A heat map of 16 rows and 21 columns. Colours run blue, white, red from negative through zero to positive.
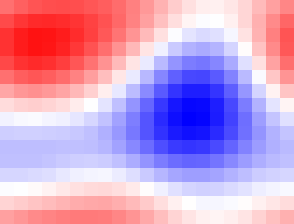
Ninth with the lowest average: centre. Average level on the scale: 50%. Ninth with the highest average: top left. Lone odd cells: none. Calmest part: top left.
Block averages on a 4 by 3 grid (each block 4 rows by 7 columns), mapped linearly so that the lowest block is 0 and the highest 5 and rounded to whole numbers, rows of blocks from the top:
533
411
100
322
